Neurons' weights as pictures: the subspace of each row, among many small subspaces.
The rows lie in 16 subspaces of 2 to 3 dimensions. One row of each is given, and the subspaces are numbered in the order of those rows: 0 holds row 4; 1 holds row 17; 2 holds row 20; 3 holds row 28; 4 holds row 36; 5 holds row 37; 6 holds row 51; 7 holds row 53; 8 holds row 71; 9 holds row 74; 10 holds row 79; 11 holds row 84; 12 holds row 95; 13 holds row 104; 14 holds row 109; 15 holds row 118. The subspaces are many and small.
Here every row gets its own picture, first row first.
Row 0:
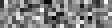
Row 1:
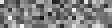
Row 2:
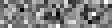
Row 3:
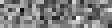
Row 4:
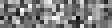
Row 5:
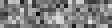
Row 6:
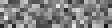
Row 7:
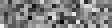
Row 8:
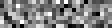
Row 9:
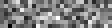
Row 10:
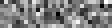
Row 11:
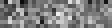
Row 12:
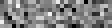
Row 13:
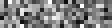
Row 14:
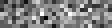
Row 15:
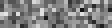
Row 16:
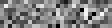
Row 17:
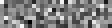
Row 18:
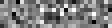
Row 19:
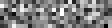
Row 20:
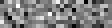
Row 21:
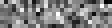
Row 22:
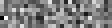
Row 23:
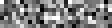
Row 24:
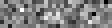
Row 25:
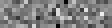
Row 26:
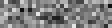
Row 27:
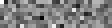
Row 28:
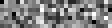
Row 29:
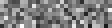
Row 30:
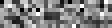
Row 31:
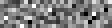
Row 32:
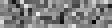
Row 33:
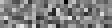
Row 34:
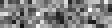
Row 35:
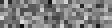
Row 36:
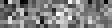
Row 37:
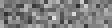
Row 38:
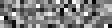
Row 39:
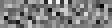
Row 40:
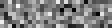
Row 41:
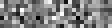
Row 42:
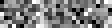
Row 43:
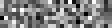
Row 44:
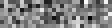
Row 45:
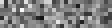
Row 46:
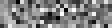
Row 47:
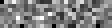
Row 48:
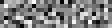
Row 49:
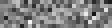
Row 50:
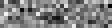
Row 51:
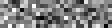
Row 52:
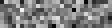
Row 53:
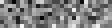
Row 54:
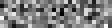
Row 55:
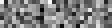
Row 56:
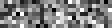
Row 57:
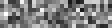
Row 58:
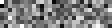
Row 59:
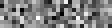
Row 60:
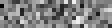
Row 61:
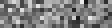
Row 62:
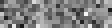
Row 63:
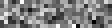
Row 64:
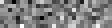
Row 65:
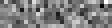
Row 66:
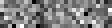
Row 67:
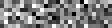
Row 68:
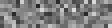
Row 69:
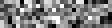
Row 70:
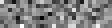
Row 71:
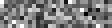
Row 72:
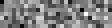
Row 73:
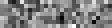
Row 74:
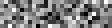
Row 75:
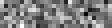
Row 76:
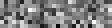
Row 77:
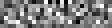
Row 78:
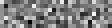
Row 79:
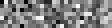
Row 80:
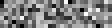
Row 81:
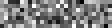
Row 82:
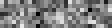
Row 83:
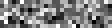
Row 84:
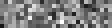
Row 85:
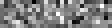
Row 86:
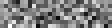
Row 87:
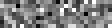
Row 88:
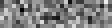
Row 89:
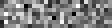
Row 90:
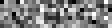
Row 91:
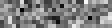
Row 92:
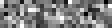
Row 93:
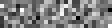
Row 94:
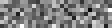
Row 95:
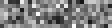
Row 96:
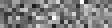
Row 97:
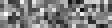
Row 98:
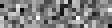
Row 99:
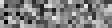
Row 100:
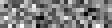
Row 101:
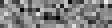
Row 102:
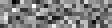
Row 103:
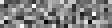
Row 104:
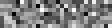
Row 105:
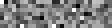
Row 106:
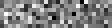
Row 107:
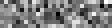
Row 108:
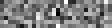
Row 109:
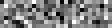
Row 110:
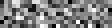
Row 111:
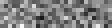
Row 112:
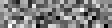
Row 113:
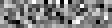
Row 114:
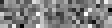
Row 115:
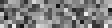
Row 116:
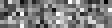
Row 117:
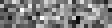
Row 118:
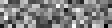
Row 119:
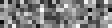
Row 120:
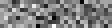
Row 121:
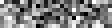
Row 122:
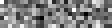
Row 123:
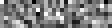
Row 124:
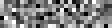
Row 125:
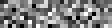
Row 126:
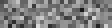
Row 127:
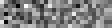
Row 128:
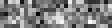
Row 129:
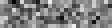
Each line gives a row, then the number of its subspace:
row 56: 4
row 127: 5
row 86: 8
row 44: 7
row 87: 0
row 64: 7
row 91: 10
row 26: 6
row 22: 13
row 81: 12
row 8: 2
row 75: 6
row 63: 11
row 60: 2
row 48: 14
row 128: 12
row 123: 1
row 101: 8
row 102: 11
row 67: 5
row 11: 4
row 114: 15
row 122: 13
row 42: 15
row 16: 9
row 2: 9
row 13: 2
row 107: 1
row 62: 15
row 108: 9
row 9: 8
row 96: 5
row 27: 10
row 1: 2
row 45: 10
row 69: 10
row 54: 3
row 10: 1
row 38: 13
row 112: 8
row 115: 15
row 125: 9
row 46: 3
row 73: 11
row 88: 3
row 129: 11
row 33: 9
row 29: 12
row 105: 10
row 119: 0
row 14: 4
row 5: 12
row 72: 3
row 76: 11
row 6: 15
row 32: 5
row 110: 11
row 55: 0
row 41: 0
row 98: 0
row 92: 6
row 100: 6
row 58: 2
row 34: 12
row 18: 3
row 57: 4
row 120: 5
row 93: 0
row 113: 14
